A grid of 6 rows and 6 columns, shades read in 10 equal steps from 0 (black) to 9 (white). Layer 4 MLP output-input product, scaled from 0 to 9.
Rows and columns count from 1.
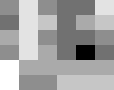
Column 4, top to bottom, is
4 4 4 4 6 7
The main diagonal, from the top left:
5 8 5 4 6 7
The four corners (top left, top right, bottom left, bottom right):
5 8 9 7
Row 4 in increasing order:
0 4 4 5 6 8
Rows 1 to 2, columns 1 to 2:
5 8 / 4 8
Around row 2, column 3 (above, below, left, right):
5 5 8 4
